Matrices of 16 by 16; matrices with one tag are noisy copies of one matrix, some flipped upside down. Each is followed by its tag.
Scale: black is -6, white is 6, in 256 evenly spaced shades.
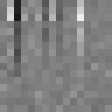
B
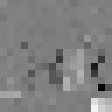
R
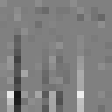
B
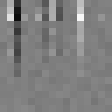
B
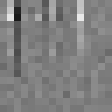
B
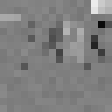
R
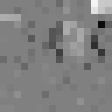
R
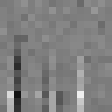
B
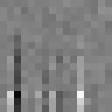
B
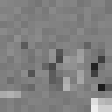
R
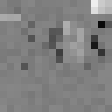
R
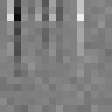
B
